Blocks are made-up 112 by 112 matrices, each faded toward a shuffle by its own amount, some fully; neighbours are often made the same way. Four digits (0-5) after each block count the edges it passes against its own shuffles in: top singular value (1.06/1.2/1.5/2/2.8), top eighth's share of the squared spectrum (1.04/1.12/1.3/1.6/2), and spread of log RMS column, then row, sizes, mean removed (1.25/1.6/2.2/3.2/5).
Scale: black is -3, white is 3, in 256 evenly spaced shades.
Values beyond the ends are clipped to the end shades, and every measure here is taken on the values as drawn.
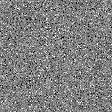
3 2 1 1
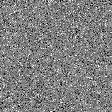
2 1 0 0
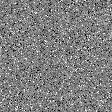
0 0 0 0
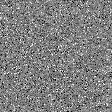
3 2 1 0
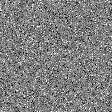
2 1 0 0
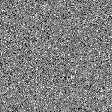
3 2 0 0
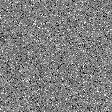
3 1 0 0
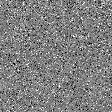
3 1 0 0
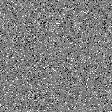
3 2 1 1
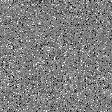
3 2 0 1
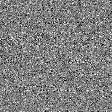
0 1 0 3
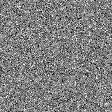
0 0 0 1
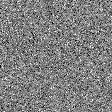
0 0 0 0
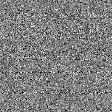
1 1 0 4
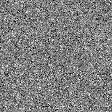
0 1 0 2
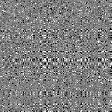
5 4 3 3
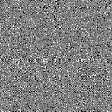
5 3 2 3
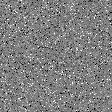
0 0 0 0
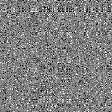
4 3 2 2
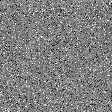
0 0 0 0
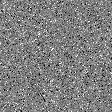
0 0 0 0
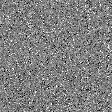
0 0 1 0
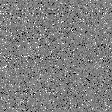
3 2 0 1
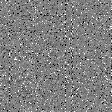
3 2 2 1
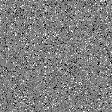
3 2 2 0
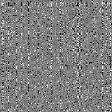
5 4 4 2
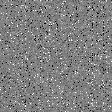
2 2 1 0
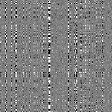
5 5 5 3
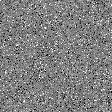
2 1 0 0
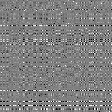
5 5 3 4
